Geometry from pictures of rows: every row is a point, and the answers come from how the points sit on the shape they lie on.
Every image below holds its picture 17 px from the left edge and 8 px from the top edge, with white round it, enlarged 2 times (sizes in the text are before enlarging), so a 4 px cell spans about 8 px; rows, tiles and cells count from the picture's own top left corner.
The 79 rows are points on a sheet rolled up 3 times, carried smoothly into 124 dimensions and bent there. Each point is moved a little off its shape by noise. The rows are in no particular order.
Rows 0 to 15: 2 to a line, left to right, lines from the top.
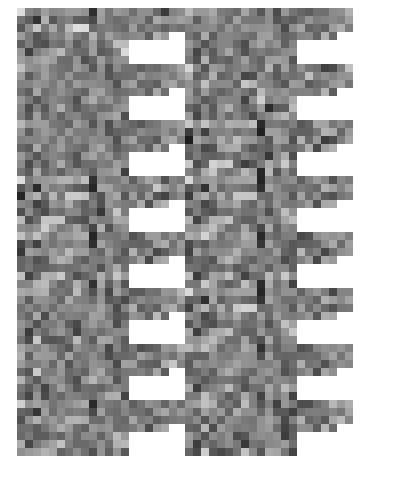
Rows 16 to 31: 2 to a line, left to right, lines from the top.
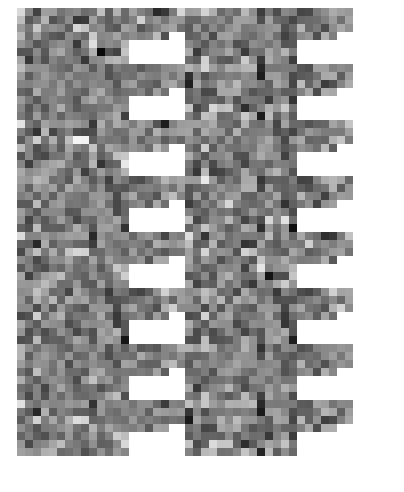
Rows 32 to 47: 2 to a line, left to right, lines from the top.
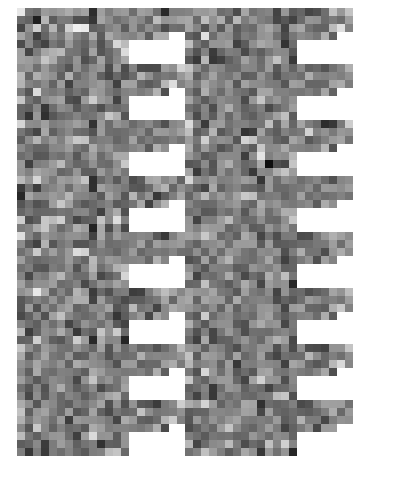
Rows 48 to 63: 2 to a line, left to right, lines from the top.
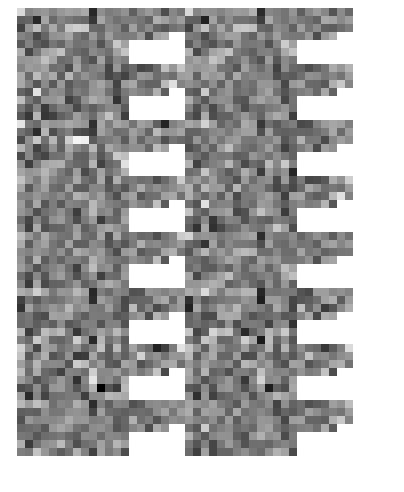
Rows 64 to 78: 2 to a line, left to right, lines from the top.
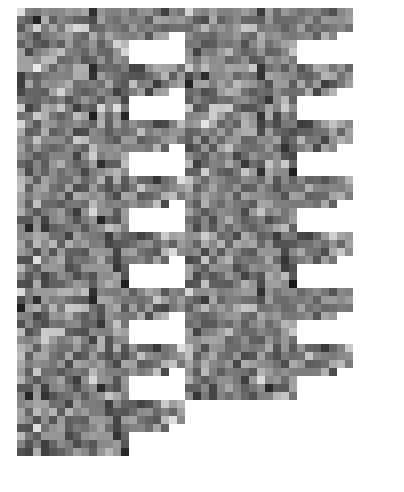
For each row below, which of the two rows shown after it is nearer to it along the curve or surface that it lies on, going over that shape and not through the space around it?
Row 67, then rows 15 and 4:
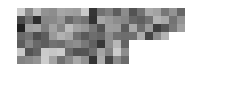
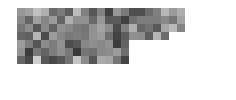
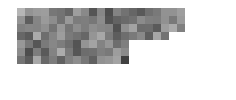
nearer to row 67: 15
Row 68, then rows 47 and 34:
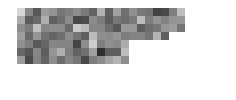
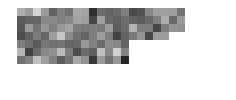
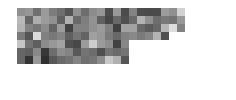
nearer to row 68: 34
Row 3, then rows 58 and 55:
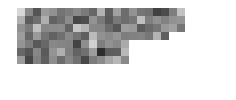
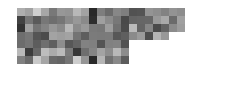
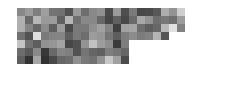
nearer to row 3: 55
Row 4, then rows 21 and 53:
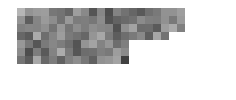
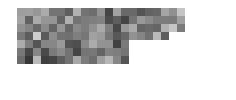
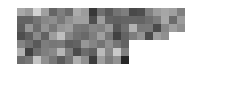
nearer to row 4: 21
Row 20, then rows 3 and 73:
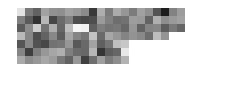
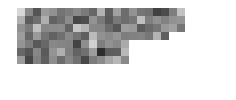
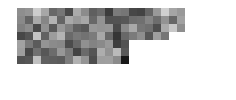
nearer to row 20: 73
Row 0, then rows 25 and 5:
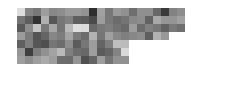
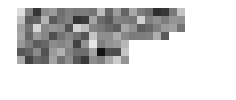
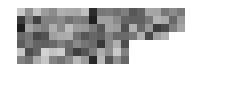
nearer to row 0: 5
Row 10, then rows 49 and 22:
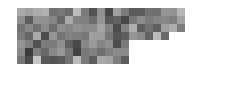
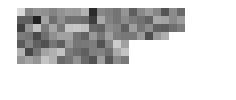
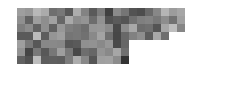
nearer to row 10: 22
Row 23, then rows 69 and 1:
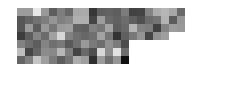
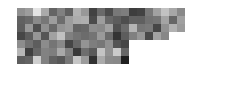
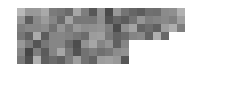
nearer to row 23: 69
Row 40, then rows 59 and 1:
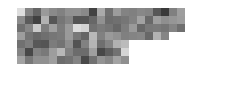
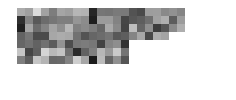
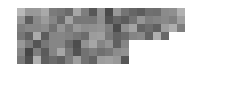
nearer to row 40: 59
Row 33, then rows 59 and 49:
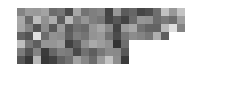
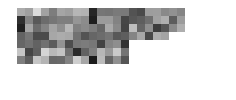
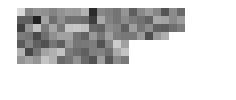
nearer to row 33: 59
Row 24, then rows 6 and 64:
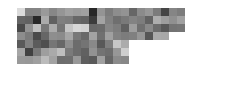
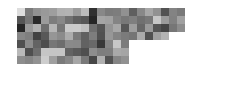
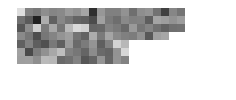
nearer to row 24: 64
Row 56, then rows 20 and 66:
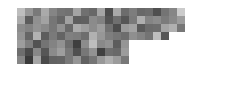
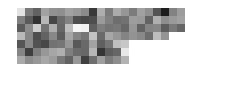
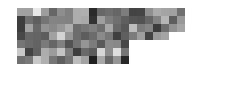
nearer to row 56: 66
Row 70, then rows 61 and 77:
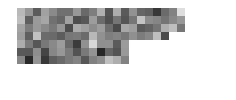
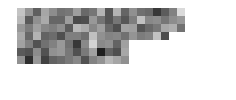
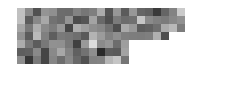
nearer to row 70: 61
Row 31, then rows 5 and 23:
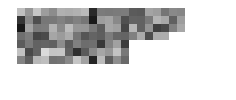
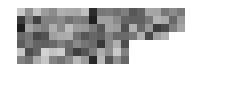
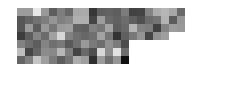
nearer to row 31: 5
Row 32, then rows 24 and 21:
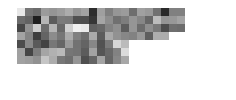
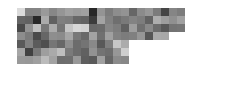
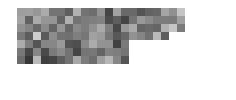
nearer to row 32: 24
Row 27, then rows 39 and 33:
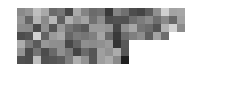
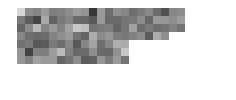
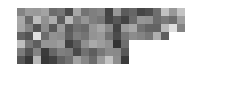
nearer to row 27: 33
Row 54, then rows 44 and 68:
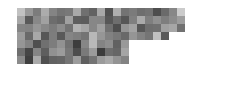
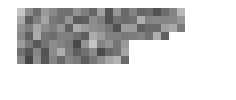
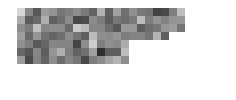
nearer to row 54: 44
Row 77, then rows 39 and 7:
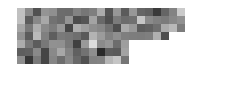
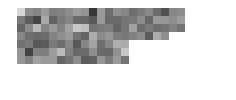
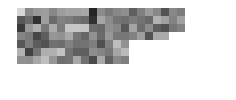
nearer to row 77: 7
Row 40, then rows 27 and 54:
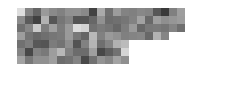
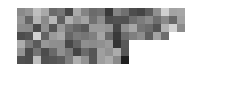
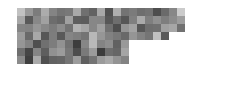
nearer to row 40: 27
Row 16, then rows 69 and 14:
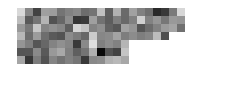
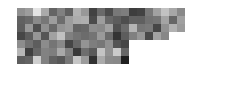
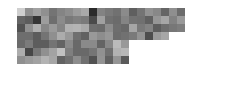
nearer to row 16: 69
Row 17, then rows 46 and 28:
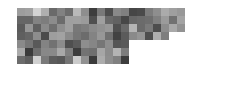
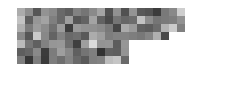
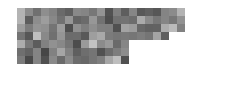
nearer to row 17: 28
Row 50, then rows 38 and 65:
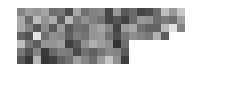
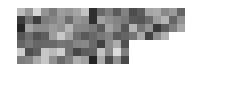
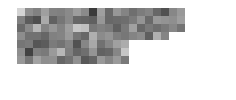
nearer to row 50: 38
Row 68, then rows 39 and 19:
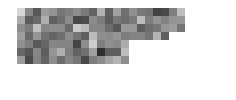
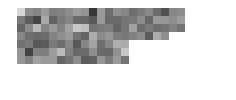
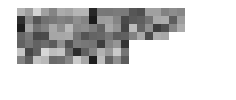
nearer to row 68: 19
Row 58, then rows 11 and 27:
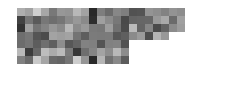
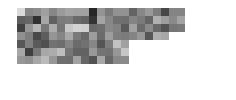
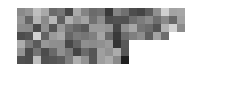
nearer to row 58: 11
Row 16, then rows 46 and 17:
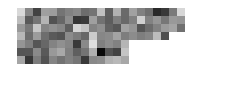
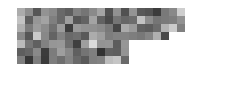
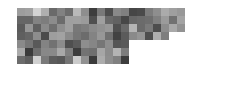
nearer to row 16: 46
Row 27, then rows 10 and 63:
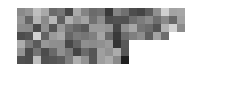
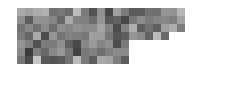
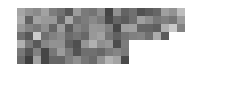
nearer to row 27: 63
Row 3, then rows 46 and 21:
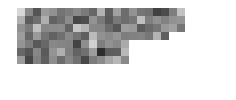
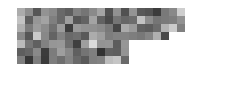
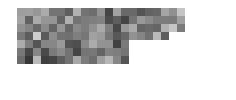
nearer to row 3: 46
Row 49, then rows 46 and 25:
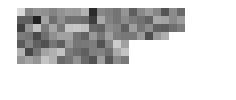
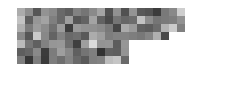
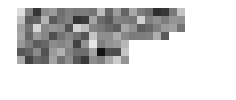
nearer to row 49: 46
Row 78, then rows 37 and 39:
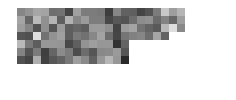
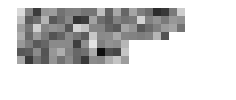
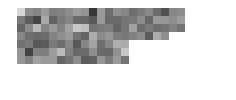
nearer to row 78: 37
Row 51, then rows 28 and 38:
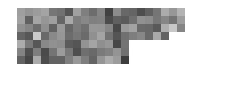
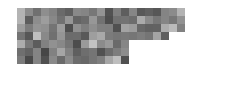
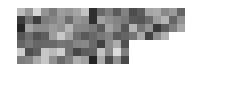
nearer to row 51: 28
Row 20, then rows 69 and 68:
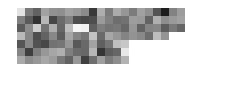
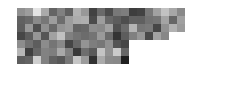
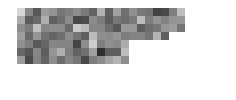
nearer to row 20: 69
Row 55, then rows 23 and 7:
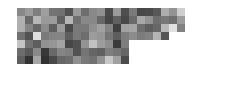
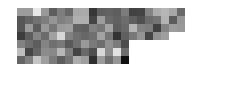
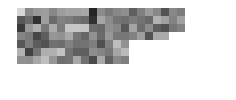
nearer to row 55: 23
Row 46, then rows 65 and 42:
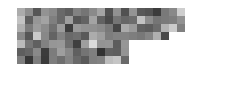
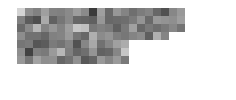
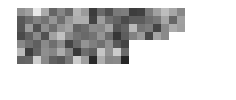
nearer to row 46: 42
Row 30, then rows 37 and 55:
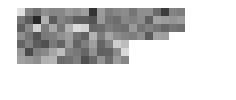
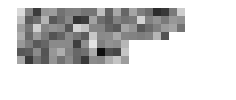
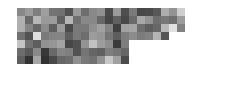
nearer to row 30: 55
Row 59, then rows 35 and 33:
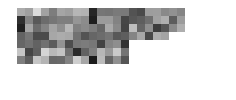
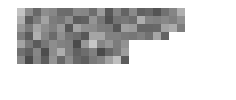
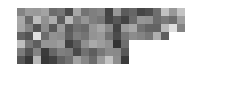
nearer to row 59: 33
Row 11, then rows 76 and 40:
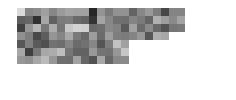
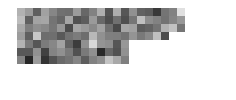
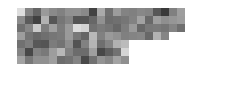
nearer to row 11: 40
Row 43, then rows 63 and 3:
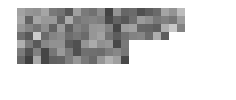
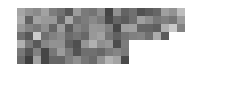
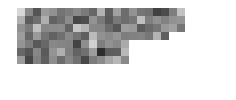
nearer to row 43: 63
